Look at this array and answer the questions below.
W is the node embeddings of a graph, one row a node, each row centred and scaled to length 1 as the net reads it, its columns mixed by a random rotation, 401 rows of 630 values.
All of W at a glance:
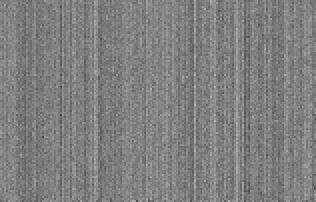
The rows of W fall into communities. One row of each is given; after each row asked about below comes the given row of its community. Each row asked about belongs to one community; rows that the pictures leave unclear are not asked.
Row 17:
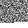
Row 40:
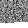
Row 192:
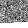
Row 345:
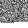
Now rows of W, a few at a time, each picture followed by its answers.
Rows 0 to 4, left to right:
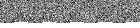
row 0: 345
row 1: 40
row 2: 192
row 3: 192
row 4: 192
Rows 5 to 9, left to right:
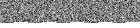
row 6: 345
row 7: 40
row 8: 17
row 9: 345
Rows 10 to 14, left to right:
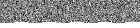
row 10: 40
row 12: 17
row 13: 17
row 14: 345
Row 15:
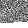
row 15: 192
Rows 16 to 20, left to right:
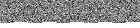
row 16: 192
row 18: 40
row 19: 17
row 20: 192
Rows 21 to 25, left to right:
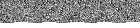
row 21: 17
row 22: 192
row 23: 192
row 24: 345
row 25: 192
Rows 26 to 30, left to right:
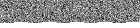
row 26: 17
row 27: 40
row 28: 17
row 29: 40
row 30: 17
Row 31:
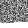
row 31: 17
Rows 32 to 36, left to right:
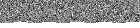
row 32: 192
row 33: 17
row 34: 40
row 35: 192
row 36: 17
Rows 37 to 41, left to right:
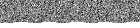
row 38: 40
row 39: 40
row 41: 345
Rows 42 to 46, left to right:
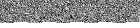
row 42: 17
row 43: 192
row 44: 17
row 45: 192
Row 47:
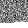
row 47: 40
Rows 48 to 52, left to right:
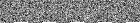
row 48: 17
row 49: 345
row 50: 345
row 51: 192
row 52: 17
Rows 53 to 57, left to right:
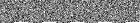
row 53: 345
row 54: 40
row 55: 345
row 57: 17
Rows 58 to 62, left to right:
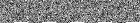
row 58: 192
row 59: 345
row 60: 345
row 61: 192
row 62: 17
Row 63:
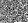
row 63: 192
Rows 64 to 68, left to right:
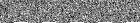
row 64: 17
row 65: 192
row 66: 192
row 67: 17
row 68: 345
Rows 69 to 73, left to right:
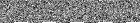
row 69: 192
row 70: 40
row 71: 17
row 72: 345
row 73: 345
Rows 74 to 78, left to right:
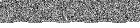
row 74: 17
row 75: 192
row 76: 192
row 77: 192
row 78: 40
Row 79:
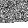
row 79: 40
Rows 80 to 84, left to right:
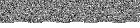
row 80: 17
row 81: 40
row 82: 17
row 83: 345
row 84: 17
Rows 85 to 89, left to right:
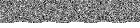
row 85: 192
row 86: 40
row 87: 345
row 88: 40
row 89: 192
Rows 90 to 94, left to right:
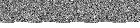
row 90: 192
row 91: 192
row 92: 345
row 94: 192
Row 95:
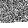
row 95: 192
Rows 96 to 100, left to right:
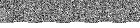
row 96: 192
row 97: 192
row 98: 345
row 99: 345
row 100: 345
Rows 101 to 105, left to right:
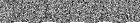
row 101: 192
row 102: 345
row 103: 40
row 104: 345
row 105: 40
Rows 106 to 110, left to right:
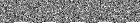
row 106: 40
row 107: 17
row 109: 40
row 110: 40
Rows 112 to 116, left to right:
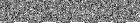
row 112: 192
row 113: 345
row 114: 17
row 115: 17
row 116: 40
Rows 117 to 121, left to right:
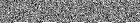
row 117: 192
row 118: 192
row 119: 17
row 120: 17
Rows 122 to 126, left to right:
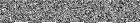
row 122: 345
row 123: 17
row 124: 17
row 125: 345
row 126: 192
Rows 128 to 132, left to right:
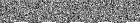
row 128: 17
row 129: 345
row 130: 345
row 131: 17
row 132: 40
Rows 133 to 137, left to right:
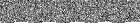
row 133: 17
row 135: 345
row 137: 345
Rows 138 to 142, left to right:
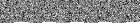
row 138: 40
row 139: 40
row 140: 192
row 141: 40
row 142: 192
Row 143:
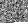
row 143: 345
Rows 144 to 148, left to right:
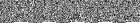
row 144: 345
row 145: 40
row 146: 345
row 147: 17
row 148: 17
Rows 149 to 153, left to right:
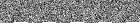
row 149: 17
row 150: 17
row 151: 17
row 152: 192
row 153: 192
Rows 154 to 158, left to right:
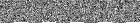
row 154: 17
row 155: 192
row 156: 17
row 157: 345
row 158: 192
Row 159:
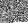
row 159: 192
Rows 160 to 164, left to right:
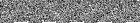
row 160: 17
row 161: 17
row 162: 192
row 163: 192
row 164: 192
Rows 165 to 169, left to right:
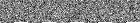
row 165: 17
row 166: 40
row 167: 192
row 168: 17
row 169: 345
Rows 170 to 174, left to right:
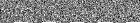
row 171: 40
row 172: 17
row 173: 17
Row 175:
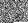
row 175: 345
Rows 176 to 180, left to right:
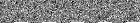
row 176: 345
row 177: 40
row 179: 40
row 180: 345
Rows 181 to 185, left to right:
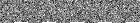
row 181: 192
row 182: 345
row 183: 40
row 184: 40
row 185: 192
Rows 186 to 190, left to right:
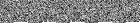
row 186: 17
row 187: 345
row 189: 40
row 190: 192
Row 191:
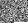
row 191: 345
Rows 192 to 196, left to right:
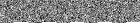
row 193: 17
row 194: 345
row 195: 40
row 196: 345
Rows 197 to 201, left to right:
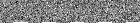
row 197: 40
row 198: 17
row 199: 345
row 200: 345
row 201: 192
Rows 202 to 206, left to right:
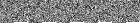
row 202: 192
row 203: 17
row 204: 17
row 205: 192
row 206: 17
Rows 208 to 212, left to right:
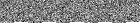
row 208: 192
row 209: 40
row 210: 17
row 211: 17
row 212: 192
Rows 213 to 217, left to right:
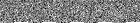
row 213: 192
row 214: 40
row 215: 40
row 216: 192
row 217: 192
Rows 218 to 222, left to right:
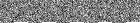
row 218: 192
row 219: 17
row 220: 17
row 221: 40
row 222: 345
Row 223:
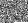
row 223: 40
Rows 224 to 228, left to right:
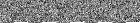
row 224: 192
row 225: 345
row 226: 17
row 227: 40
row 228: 17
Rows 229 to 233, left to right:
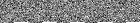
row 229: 17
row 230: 345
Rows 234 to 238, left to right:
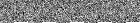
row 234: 192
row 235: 192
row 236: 192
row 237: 17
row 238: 17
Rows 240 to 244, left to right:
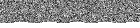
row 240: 345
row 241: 345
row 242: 17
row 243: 17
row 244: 17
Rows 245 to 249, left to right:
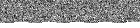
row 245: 40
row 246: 192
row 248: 345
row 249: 345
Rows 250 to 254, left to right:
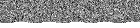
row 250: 345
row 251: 40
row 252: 345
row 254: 345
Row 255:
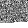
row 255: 17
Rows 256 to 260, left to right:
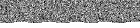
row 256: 17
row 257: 40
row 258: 17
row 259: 40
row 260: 345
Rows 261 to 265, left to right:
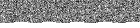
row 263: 17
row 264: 345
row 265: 17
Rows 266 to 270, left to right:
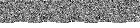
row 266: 345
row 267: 345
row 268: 345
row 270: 192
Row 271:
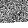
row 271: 192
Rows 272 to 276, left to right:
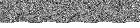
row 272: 345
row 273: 345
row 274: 345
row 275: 345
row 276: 192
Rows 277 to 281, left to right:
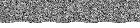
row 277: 40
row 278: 17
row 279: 345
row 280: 17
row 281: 345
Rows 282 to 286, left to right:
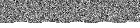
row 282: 40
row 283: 17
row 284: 17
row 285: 345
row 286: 40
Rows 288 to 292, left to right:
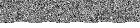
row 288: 345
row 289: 192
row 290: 17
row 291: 192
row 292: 40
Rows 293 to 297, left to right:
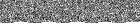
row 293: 345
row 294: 40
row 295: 40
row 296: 17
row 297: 345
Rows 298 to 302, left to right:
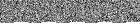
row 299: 17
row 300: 17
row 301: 345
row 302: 345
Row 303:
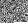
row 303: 17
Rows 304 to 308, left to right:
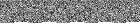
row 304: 192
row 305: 40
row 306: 192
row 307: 17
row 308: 192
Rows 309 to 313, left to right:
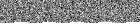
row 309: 40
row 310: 345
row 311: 40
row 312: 40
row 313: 192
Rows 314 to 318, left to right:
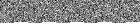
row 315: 17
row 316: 192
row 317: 345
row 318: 192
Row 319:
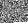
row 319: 17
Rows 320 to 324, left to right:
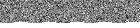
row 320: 345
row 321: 192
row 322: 17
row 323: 192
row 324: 40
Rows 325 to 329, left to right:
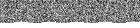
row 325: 40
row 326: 345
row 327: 192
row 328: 345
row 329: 345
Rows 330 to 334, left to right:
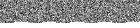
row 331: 345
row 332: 17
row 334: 40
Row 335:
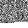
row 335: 345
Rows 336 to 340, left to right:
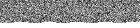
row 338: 17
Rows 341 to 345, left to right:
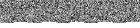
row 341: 17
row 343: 345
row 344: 40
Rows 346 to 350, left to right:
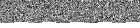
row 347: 17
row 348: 17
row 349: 345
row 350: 17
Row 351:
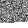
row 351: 17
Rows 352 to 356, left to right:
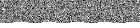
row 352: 40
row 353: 40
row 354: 17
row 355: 40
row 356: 17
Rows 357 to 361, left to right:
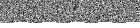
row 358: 17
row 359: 345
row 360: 17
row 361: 17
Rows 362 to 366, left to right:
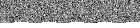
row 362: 192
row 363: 17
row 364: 345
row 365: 17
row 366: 40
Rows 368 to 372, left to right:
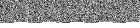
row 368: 17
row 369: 345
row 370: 17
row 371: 345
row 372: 17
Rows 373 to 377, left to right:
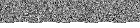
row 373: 17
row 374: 345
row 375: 17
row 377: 17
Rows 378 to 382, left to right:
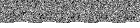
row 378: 40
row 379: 40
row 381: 345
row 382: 40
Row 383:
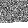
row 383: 192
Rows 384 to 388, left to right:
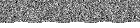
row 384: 40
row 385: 192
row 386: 40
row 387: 345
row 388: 345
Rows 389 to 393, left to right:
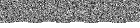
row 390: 40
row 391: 345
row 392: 192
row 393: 40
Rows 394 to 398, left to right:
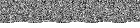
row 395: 40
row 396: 40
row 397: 345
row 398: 345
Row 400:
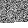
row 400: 192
